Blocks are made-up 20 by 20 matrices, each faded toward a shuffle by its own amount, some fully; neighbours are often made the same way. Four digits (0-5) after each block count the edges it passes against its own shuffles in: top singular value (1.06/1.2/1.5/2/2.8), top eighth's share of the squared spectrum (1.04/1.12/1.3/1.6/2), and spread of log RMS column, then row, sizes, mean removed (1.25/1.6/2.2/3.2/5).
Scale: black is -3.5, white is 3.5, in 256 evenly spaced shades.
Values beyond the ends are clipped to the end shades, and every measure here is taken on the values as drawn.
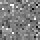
1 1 1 0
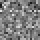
2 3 0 1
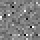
1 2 0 1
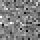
0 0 0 1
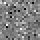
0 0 0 0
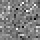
0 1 0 0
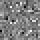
0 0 0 1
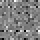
2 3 0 2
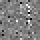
2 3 2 0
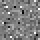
0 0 1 0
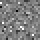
0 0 0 0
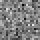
0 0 0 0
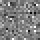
1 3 0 1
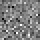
1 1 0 0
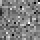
0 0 0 0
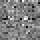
2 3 0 2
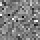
0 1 0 0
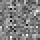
1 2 2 0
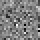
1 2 2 0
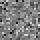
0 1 0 0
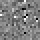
2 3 1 0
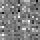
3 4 2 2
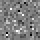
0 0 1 0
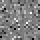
2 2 0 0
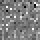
1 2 1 0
